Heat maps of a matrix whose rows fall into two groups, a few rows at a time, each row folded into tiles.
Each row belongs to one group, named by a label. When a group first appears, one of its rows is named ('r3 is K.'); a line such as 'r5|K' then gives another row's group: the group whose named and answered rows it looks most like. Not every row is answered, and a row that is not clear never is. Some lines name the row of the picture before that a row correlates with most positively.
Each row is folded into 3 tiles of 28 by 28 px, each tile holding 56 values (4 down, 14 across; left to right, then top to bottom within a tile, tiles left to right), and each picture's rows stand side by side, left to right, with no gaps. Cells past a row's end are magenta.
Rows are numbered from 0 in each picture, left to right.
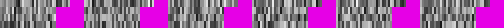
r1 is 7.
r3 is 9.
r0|7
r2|9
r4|9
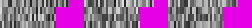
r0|7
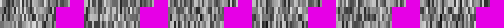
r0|9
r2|9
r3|7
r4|9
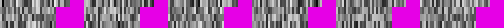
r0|9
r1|7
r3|7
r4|7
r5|9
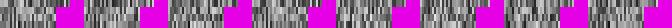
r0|7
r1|7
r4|7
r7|7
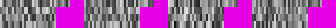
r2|9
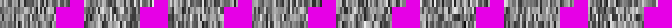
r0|7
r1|9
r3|7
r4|9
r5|9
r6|7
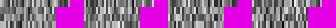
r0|9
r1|9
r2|9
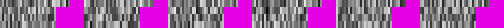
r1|9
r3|7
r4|9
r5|9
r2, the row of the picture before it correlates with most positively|2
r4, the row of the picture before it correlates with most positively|2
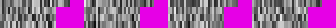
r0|9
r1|7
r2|9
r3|9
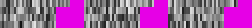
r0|9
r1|9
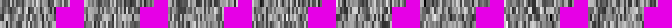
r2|7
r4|9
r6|9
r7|7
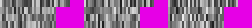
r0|9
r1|7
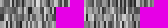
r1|7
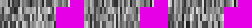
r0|7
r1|7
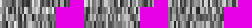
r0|9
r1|7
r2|9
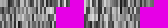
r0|7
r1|7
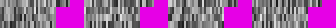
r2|7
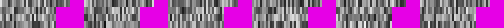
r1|7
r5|7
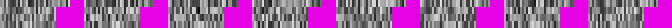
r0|7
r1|9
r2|9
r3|9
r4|9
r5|9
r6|9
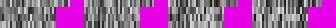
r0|9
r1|7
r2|7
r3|7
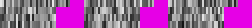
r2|7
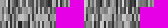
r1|7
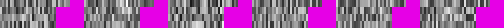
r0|7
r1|9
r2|9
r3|7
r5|7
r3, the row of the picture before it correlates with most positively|0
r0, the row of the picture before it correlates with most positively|0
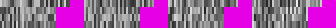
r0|7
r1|7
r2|7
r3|7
